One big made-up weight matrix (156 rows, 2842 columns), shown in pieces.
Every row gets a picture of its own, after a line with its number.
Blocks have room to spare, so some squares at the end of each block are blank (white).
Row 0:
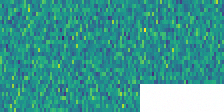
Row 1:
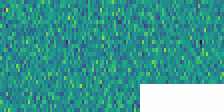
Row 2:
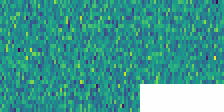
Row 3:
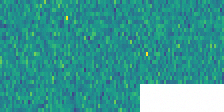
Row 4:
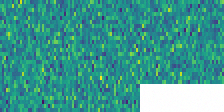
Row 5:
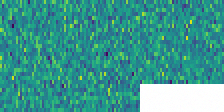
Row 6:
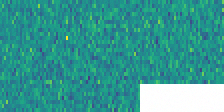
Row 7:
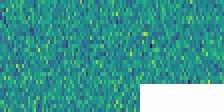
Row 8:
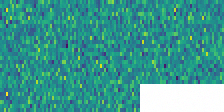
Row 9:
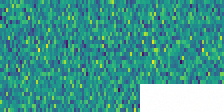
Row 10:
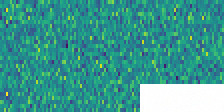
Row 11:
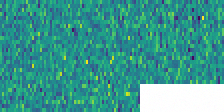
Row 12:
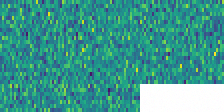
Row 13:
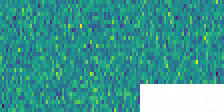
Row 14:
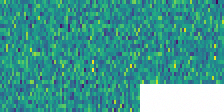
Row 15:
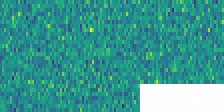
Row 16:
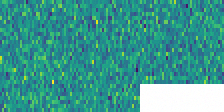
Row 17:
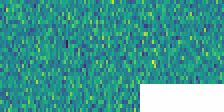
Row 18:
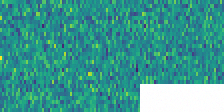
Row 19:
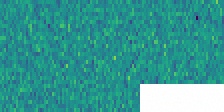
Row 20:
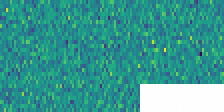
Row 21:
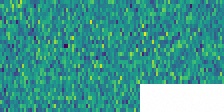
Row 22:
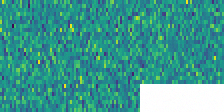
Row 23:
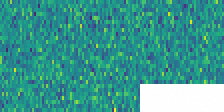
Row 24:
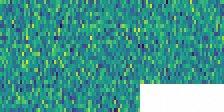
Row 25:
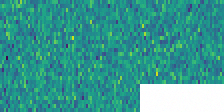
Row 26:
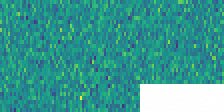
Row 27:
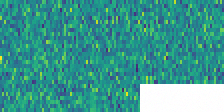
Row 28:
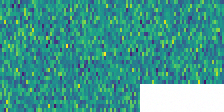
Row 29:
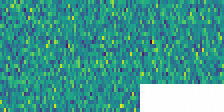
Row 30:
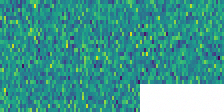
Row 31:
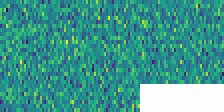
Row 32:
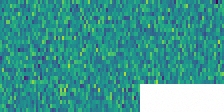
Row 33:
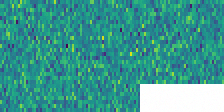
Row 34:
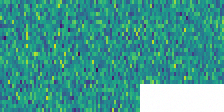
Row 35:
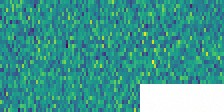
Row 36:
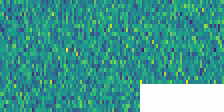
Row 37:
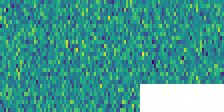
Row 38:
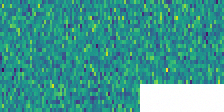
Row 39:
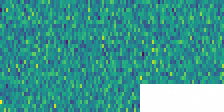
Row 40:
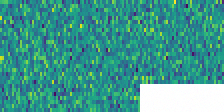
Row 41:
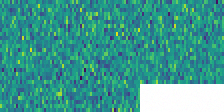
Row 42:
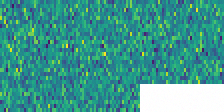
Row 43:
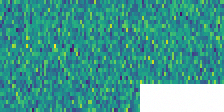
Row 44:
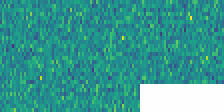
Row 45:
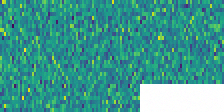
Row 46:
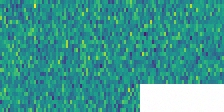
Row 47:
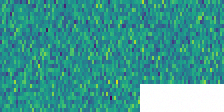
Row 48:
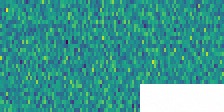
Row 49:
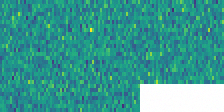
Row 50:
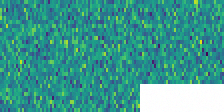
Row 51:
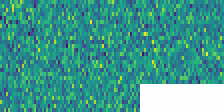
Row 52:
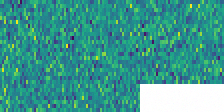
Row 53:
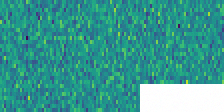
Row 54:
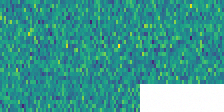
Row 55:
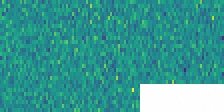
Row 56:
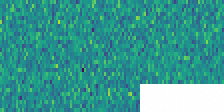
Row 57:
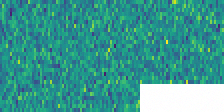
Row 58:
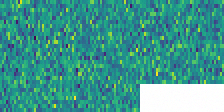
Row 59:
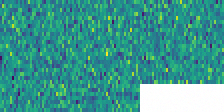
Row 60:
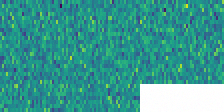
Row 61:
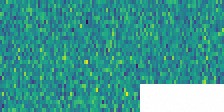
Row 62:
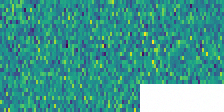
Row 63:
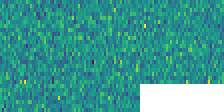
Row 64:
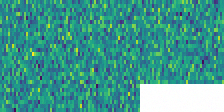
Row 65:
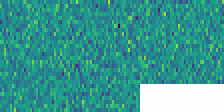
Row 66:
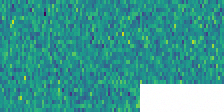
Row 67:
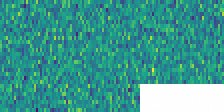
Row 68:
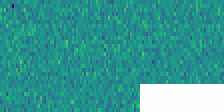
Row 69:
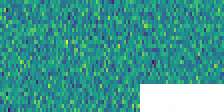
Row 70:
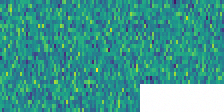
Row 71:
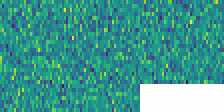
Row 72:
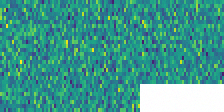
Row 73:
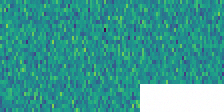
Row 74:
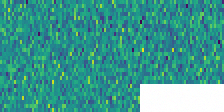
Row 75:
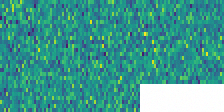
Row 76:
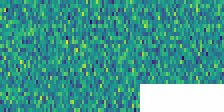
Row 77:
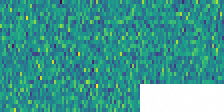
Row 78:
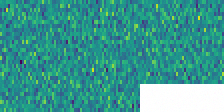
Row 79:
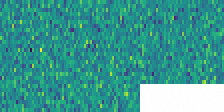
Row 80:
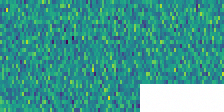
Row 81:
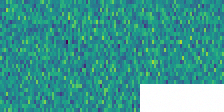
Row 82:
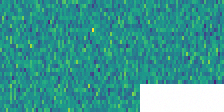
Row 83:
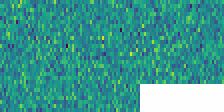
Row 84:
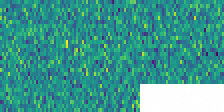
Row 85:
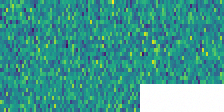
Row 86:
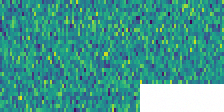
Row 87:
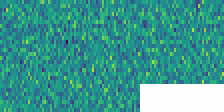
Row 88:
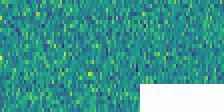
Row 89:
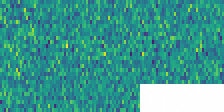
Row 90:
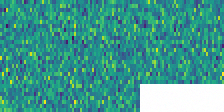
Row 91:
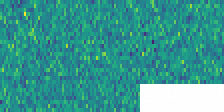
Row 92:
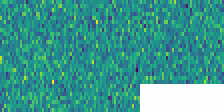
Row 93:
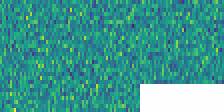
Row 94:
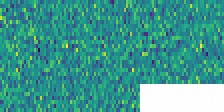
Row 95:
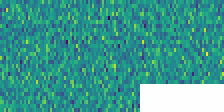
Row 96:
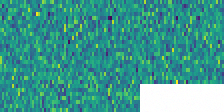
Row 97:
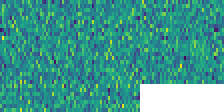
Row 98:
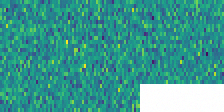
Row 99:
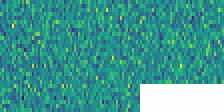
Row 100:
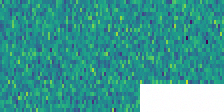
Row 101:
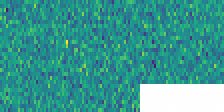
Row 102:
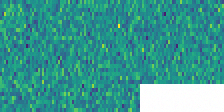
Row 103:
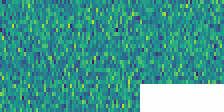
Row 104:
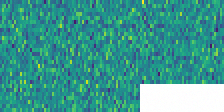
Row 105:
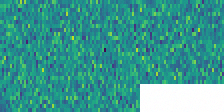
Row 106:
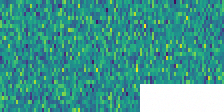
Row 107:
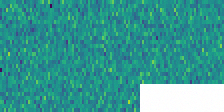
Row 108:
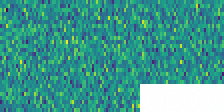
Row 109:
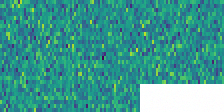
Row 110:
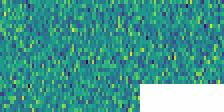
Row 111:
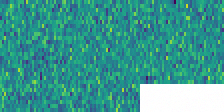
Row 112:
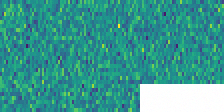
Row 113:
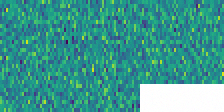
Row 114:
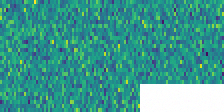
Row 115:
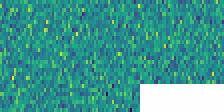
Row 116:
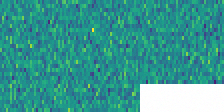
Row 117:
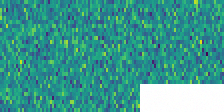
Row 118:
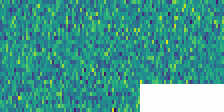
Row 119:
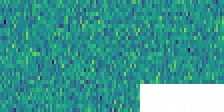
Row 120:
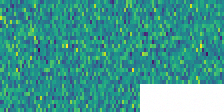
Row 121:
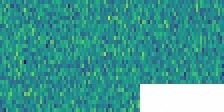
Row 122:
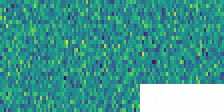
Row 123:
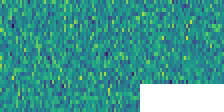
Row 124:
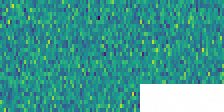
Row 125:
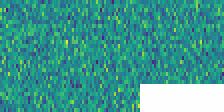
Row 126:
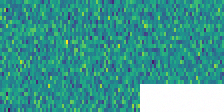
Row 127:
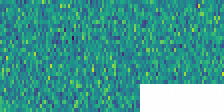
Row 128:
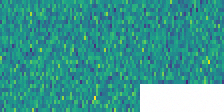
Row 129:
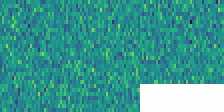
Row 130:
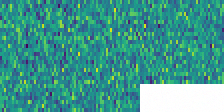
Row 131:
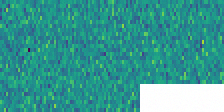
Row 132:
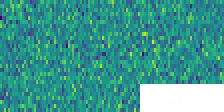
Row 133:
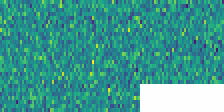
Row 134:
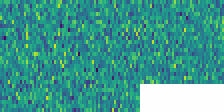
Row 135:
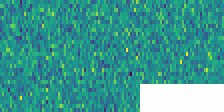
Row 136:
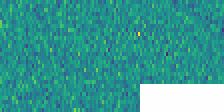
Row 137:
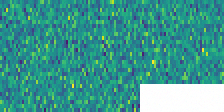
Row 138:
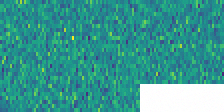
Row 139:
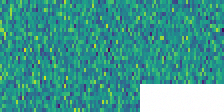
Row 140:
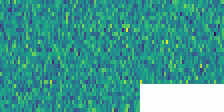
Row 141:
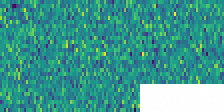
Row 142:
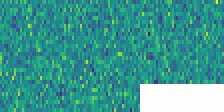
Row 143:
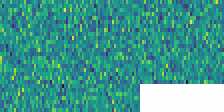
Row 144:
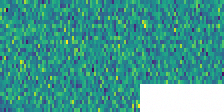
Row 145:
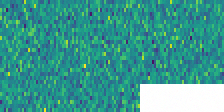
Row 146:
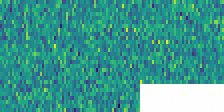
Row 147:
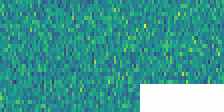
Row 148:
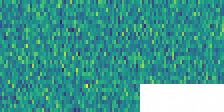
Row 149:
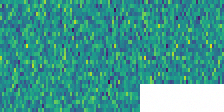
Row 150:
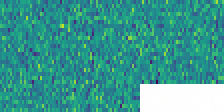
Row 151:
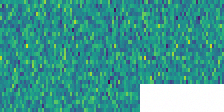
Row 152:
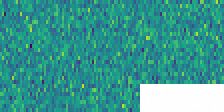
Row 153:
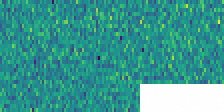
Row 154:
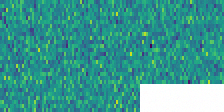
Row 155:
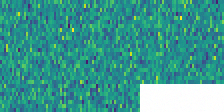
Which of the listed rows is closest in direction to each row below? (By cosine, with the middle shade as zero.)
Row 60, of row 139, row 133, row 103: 103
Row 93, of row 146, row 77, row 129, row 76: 77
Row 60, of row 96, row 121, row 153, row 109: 153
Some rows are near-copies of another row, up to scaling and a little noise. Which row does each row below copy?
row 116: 82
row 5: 123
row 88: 18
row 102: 112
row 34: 134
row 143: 71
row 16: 92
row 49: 15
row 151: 149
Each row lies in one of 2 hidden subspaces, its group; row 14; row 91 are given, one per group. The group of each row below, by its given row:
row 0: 14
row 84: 91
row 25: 91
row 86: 14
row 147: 14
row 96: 14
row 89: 91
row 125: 91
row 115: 14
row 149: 14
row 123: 14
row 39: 91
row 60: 14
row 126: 91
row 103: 14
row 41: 14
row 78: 91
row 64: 14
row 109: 91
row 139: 14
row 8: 91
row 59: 14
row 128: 14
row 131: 91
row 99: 14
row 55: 91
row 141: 91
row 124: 91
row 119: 14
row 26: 14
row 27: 14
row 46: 91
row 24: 14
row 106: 14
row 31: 91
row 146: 14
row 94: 91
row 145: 91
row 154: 91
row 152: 14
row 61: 14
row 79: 14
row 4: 91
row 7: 91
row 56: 14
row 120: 91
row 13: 14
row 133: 14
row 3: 14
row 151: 14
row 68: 91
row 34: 14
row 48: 91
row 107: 91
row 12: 14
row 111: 14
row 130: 14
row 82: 14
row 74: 14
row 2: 14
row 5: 14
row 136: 14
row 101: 91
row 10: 91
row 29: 91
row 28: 91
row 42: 91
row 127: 91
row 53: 14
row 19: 14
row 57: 14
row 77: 14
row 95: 91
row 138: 91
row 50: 91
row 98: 91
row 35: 91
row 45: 14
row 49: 14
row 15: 14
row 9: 91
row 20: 91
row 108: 91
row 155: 14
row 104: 14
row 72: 91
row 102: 14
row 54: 91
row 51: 91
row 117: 91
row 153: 14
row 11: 14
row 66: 14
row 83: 91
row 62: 91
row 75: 91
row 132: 91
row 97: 14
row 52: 91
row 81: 91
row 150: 14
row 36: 14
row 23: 14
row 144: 91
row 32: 14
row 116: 14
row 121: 91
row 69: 91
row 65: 14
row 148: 14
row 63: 14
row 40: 14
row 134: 14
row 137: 91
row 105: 91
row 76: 91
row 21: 91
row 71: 14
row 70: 14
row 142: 14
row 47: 14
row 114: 91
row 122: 91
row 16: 14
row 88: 14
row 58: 91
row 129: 14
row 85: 91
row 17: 91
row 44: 14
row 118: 14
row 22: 14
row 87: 91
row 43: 14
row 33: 91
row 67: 14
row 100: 14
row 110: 14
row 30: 91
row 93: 14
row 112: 14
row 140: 14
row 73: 91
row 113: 91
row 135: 14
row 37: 91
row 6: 14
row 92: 14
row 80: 91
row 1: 91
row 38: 14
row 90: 91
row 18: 14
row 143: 14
